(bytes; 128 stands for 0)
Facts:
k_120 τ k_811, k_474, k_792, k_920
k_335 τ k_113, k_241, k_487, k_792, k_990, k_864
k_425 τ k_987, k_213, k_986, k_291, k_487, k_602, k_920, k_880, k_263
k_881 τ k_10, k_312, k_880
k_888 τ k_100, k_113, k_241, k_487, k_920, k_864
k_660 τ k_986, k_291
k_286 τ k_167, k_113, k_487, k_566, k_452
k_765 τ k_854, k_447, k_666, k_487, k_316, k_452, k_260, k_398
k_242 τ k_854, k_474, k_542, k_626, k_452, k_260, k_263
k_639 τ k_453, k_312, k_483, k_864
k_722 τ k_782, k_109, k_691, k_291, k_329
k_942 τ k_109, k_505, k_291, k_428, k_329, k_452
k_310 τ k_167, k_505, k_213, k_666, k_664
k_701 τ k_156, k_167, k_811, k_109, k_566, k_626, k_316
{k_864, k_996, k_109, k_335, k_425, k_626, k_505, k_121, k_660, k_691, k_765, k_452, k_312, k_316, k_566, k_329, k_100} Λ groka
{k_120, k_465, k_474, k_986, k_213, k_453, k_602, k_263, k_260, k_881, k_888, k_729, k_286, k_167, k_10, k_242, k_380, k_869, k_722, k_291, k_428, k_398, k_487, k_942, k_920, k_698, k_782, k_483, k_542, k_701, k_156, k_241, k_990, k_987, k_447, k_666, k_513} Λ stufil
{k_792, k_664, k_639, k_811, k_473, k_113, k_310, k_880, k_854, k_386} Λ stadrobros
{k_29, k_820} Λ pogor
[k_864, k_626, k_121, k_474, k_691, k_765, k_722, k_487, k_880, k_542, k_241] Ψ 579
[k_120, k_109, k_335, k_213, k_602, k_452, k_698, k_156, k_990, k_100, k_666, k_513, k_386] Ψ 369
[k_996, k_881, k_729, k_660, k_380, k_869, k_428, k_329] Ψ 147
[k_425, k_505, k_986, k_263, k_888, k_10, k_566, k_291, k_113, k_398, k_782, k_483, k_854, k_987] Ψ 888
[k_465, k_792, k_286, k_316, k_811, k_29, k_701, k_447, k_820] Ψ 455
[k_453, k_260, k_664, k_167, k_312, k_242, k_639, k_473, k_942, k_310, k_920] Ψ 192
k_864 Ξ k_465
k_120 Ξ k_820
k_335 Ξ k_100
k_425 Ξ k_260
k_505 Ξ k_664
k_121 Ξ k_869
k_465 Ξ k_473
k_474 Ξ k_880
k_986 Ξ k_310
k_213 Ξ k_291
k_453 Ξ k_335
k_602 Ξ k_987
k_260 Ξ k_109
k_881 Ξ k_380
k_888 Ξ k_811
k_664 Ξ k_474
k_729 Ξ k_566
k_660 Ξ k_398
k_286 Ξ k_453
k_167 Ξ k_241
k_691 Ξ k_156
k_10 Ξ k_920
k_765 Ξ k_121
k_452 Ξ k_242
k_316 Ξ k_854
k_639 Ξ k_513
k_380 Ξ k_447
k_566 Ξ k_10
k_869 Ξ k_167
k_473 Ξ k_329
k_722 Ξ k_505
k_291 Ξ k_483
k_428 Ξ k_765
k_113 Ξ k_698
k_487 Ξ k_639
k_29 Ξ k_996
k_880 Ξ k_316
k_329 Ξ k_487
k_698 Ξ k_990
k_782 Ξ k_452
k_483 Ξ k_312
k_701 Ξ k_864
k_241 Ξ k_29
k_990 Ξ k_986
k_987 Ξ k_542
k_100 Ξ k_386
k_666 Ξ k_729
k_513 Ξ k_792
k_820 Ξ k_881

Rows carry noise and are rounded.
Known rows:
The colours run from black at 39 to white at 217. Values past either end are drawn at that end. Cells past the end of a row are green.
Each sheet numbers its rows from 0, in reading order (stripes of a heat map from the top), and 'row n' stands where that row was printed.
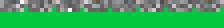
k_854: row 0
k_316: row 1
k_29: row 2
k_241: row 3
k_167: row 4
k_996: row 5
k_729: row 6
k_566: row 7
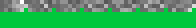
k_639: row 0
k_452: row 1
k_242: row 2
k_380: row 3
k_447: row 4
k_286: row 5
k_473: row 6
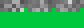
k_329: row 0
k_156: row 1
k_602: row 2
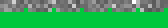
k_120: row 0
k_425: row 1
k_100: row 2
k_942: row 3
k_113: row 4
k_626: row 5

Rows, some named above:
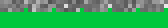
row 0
k_167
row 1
k_701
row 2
k_864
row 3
k_310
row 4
k_312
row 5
k_664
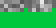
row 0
k_869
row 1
k_513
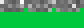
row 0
k_880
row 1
k_425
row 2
k_109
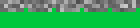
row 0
k_286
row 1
k_566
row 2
k_465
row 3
k_542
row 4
k_487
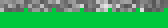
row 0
k_722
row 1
k_398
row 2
k_811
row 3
k_792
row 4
k_428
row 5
k_121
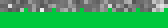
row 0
k_864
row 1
k_820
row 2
k_156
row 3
k_310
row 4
k_660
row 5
k_792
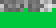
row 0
k_505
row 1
k_792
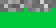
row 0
k_286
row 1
k_386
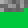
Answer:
k_474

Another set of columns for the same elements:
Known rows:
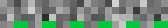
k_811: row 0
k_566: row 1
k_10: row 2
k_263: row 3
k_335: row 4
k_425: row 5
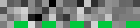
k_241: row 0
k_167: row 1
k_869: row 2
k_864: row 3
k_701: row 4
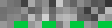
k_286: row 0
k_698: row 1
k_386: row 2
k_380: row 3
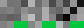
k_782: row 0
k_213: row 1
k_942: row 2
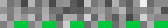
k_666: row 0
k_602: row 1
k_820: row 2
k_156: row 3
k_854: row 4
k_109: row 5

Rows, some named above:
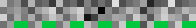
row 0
k_156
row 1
k_241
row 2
k_241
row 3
k_310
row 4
k_121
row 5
k_487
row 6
k_121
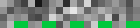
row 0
k_29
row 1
k_329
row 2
k_474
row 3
k_765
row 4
k_113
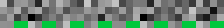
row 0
k_316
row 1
k_664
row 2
k_29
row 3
k_505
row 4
k_996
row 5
k_664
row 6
k_428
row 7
k_312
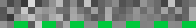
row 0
k_428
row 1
k_626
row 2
k_513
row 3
k_996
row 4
k_465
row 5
k_447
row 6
k_996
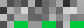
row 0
k_542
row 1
k_660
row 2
k_880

